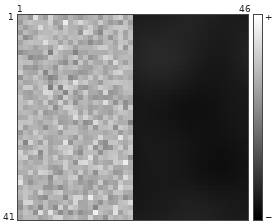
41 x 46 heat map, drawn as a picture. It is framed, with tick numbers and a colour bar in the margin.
It is made of 1 by 2 panels. Panel 1,1: high, fine-grained. Panel 1,2: very low, smooth, faint in contrast.
